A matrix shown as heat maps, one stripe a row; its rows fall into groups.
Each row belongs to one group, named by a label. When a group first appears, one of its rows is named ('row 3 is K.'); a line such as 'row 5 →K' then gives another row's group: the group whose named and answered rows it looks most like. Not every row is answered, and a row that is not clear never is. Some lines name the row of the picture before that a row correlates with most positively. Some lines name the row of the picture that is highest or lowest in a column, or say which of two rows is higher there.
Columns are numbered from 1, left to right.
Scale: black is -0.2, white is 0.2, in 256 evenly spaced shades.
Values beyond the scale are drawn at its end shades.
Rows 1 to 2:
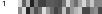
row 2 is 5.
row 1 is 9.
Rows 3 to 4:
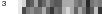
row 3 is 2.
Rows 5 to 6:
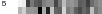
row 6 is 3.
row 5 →2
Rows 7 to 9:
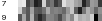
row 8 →2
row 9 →9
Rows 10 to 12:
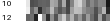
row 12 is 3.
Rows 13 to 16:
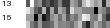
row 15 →5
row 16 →2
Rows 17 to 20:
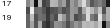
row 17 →5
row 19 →3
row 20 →9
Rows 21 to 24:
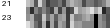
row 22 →9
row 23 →3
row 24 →3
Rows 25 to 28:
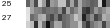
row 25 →3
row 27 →2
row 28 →2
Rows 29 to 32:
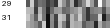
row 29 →3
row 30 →2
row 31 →3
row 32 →3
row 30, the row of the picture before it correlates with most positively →28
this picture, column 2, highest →29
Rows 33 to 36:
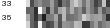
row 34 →3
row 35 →5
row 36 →2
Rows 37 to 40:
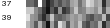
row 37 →9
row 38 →9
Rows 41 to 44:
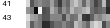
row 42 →5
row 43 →2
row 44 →9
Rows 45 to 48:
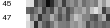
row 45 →2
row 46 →9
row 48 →2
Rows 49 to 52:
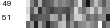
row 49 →2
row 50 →9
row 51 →5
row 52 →3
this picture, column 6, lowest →52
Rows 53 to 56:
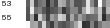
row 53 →3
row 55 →3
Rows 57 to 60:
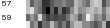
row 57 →9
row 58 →9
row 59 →9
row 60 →5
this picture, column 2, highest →58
